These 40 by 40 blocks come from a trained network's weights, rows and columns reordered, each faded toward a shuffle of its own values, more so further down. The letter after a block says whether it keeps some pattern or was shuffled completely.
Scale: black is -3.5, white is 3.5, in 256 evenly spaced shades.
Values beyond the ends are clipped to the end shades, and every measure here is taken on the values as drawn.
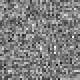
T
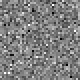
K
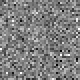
T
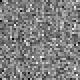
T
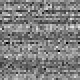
T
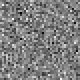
K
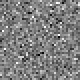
K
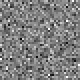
T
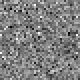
K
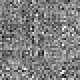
T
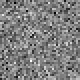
K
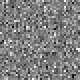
T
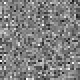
T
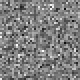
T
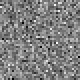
K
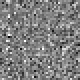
T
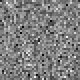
K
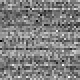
T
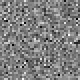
T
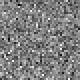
K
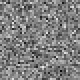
T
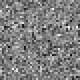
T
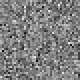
K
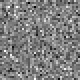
K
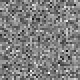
T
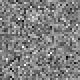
K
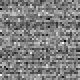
T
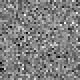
K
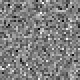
K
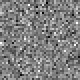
K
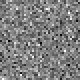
K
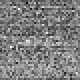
T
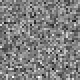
K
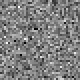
K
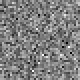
K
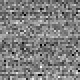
T
